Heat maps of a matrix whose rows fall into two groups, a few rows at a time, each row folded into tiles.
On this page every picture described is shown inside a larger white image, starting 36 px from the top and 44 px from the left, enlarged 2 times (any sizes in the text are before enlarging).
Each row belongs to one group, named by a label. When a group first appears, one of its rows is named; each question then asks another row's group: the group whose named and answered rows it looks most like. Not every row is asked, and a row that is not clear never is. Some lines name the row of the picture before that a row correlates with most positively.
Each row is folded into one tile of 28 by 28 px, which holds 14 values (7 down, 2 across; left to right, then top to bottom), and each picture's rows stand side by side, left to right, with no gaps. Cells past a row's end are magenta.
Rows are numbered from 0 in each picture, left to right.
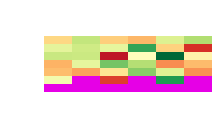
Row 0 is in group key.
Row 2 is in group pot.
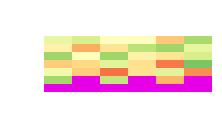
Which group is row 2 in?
key
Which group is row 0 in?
pot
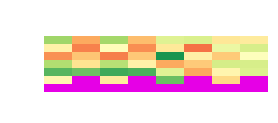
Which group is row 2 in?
pot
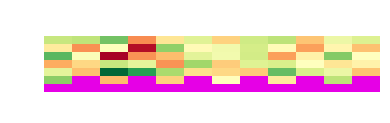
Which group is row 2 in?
key
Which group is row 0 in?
pot
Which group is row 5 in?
pot
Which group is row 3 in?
key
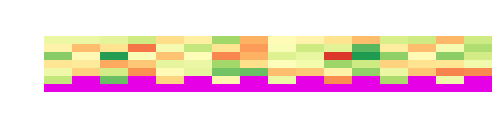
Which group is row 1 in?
pot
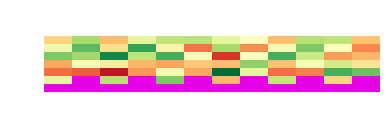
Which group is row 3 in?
key
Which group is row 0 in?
key
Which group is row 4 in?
key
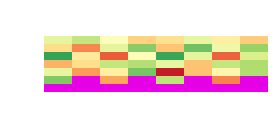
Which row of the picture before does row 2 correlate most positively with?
1
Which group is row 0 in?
pot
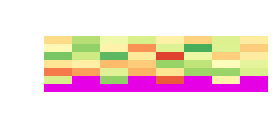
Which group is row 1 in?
pot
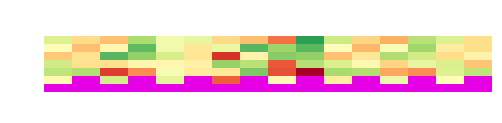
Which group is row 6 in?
key
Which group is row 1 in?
key
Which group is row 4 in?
key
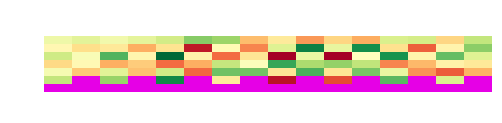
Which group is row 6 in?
pot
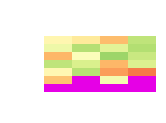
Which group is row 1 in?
key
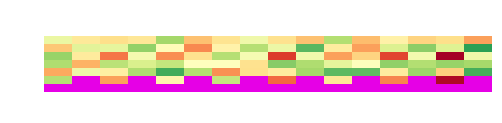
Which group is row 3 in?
key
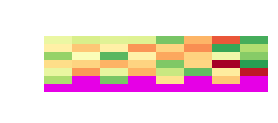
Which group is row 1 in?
pot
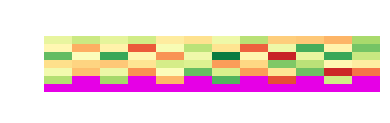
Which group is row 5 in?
key
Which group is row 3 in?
pot
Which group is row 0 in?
pot
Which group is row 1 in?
pot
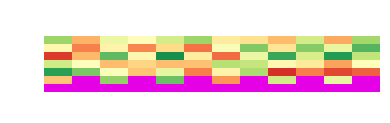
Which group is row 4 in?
key
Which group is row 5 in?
key
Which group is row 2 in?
pot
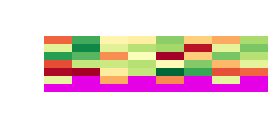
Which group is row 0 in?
key
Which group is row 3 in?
key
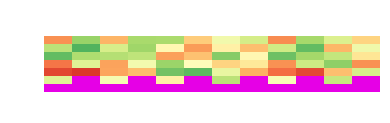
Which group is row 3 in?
pot
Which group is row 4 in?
key
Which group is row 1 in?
key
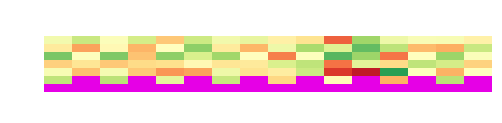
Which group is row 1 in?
pot
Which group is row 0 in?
pot
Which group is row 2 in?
key
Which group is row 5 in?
key
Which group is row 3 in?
pot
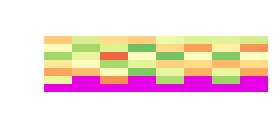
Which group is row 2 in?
pot
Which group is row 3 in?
pot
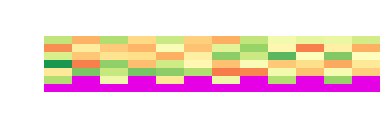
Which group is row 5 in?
pot
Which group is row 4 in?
pot
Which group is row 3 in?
key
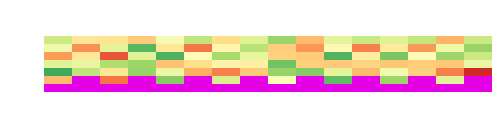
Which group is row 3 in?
key
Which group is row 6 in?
pot
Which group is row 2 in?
pot
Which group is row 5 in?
pot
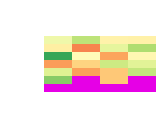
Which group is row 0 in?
pot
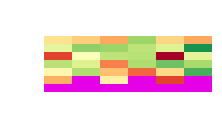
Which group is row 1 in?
key
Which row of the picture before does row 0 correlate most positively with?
1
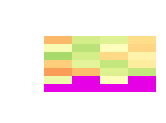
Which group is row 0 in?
key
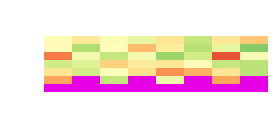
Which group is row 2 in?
key
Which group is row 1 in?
pot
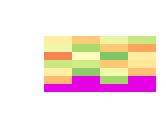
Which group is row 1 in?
pot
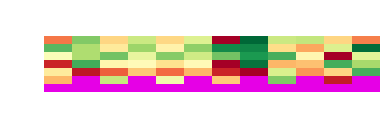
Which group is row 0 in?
key
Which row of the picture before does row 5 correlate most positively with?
0
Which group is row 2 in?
key
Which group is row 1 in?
key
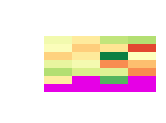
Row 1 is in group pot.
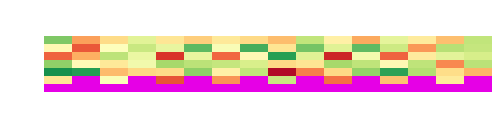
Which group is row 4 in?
key
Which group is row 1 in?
key
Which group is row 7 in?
key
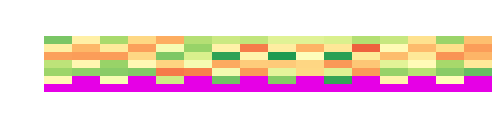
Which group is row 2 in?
key
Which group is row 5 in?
pot
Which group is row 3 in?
pot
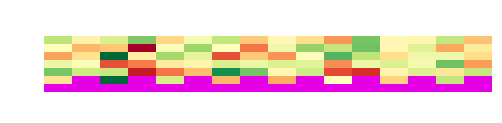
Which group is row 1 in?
pot
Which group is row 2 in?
key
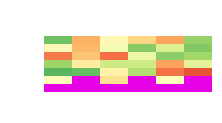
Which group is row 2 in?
key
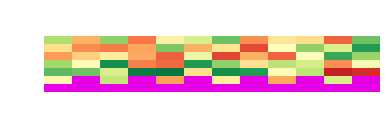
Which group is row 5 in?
key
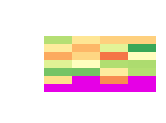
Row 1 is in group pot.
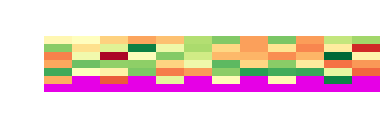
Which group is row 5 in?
pot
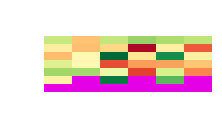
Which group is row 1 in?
pot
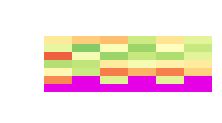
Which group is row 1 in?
key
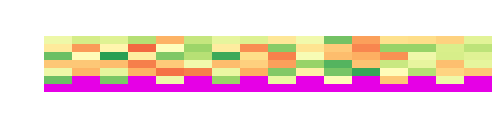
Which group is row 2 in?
key
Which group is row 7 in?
key
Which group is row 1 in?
pot
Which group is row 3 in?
pot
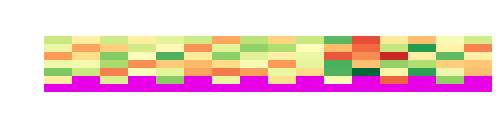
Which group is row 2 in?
pot
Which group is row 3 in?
key
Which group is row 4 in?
key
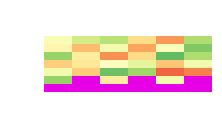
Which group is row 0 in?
pot
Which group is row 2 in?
key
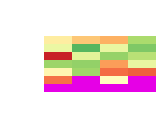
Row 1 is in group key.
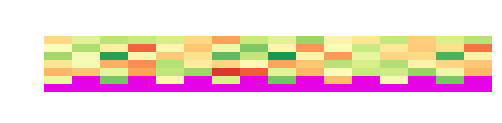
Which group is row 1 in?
pot
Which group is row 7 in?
pot
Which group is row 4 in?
pot
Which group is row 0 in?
key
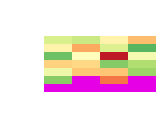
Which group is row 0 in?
pot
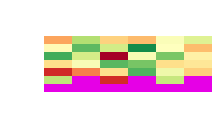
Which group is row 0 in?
key
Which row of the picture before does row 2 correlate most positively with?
0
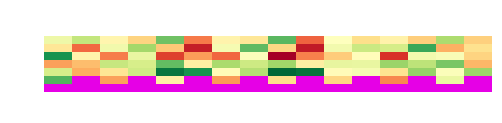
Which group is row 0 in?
pot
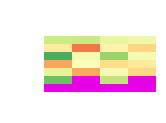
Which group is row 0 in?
pot
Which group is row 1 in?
pot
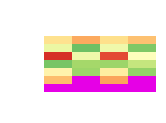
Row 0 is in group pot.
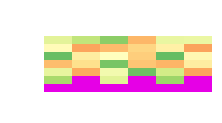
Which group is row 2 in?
pot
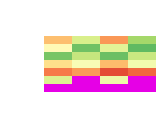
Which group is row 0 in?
key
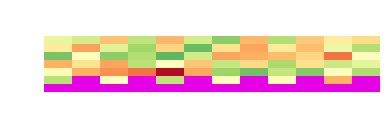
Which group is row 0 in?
pot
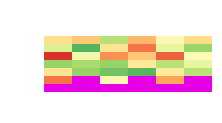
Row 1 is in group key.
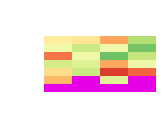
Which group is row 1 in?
key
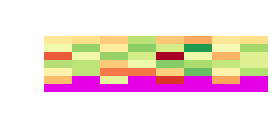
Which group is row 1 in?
key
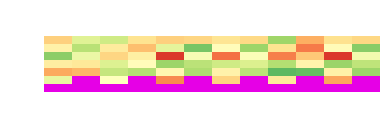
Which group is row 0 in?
key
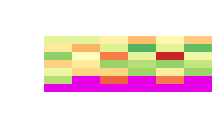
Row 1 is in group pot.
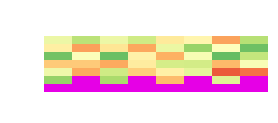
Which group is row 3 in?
key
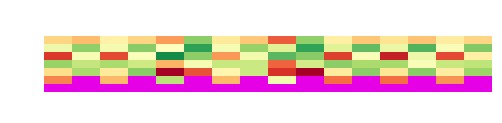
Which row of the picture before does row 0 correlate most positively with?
2
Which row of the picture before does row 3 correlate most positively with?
2
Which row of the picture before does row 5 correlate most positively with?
2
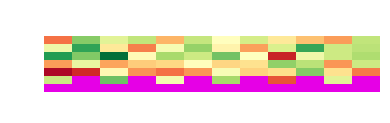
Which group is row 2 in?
key
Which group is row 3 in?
pot
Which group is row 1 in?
pot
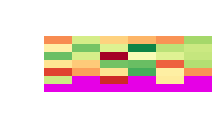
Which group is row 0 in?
key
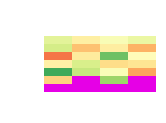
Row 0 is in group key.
